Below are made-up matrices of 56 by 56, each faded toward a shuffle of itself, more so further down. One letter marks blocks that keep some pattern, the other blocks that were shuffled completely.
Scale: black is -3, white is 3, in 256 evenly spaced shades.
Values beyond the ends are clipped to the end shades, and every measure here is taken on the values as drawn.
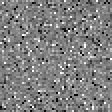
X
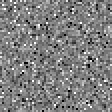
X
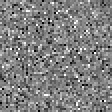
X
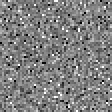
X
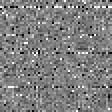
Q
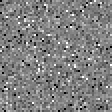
X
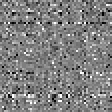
Q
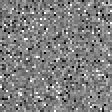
X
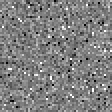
X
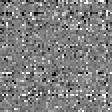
Q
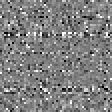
Q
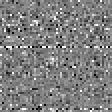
Q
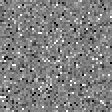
X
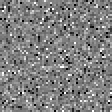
X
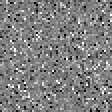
X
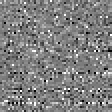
Q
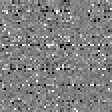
Q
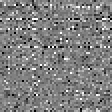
Q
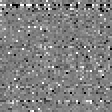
Q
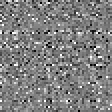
Q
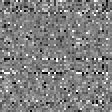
Q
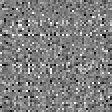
Q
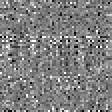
Q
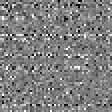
Q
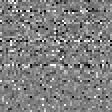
Q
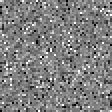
X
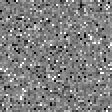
X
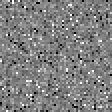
X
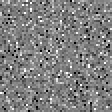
X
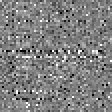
Q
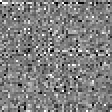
Q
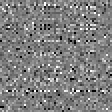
Q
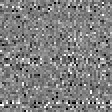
Q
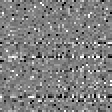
Q
